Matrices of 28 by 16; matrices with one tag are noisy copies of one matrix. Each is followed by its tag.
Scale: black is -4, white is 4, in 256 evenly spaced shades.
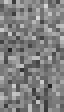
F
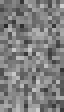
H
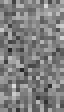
F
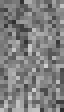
H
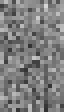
F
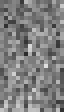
H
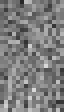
H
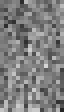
H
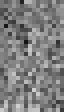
H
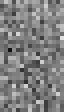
F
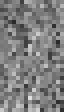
H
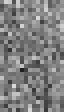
F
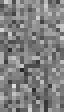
F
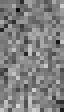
H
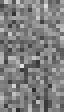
F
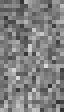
H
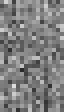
F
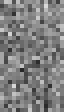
F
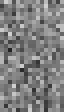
F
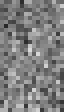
H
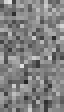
F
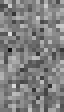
F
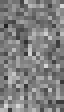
H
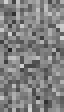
F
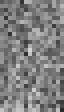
H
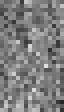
H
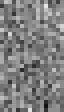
F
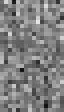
F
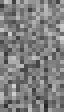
F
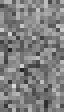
F
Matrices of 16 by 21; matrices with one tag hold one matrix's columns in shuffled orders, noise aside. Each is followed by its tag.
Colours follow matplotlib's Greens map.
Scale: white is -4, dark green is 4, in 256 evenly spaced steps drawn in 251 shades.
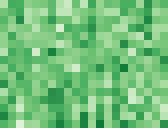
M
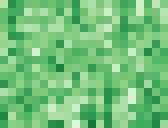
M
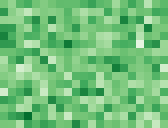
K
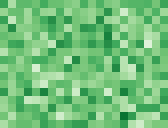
K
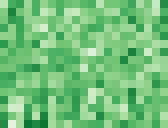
M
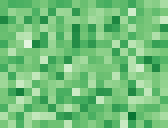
K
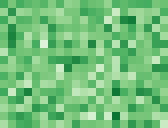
K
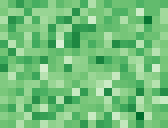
K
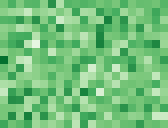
K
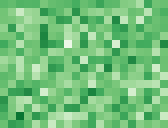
K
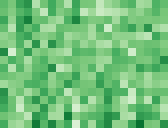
M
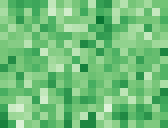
M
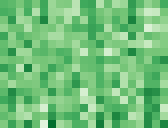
M
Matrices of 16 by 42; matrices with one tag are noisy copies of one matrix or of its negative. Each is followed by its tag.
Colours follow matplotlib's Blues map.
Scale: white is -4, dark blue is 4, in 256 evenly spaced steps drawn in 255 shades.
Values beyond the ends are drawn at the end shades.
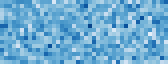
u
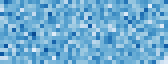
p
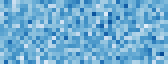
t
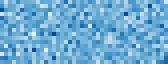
p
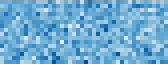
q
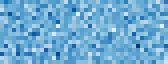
p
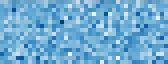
t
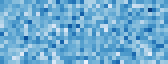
q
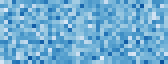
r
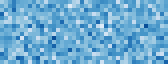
t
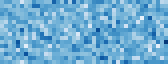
u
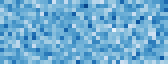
u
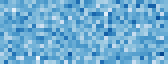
t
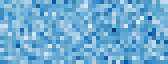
u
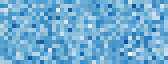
r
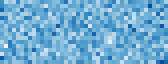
p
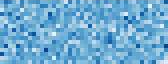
p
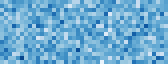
t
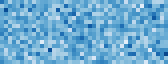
r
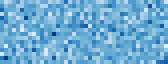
p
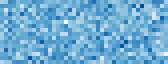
r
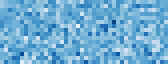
q
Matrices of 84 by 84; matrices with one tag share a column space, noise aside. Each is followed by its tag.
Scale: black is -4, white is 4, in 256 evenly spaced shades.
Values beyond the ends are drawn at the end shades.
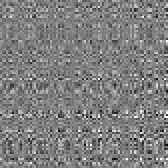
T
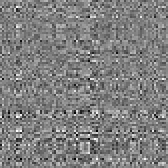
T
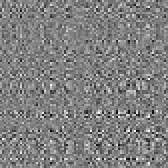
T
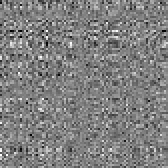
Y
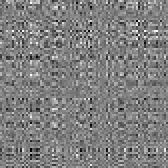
Y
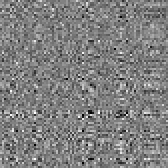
T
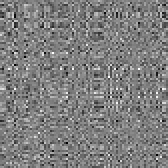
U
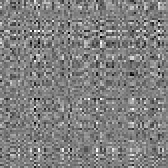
Y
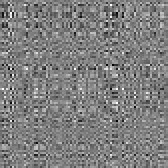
U
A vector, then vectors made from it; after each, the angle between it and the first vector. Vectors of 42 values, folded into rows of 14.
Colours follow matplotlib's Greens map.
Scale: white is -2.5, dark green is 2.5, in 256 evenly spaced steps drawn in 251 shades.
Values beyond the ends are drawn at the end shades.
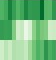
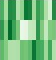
partly aligned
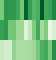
nearly parallel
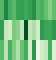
orthogonal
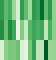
partly aligned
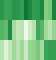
nearly parallel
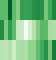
nearly parallel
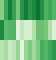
nearly parallel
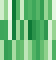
orthogonal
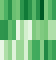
nearly parallel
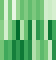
partly opposed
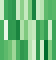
orthogonal
